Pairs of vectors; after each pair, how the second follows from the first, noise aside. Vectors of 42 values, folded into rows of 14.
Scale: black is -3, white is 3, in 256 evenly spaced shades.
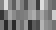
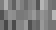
shrunk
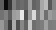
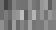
shrunk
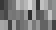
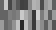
shuffled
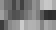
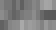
shrunk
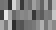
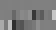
partly zeroed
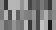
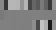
partly zeroed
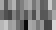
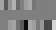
partly zeroed
